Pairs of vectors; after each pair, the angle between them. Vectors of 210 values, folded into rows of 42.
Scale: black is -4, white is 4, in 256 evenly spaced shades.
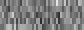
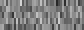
nearly opposite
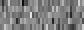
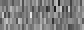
partly aligned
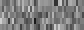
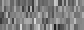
nearly opposite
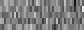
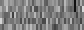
nearly parallel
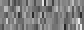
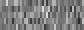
partly opposed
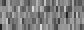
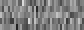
orthogonal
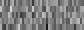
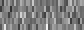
nearly opposite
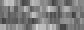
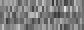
partly aligned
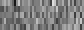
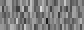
orthogonal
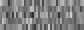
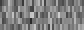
nearly opposite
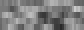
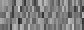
orthogonal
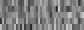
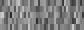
orthogonal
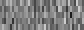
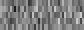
orthogonal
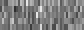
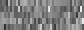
partly aligned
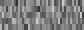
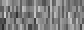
orthogonal
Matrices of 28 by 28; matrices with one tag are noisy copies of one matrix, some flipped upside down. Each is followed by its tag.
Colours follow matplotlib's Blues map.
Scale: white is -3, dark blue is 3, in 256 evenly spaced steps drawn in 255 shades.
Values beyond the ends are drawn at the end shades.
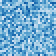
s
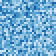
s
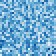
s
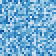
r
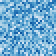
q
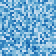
s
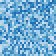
q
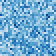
q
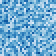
r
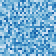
q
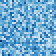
s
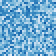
s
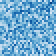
q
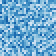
r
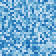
s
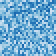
q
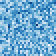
q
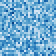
s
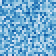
s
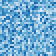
s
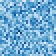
q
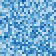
q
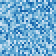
q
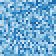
q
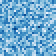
r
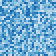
s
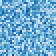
s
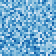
s
